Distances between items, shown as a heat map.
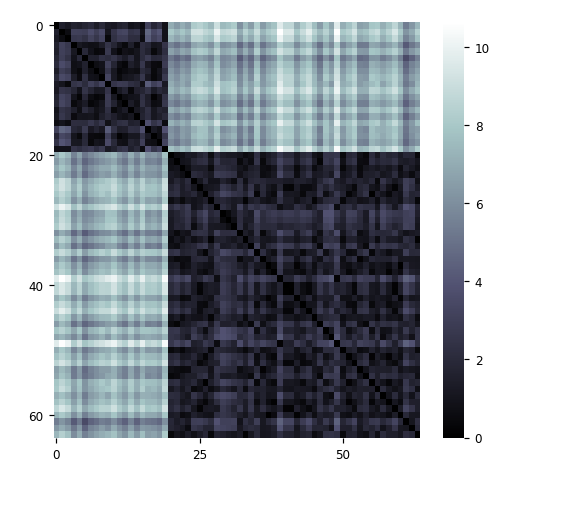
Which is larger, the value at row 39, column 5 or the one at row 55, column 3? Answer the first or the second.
the first
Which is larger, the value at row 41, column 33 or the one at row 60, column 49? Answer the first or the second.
the second
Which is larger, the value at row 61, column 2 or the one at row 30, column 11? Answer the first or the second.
the second
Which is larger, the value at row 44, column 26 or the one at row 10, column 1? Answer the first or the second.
the second
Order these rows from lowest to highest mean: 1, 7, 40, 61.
61, 40, 7, 1
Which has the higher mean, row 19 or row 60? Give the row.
19
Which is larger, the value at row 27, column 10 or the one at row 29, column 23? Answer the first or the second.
the first
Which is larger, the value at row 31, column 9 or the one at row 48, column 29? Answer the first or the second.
the first
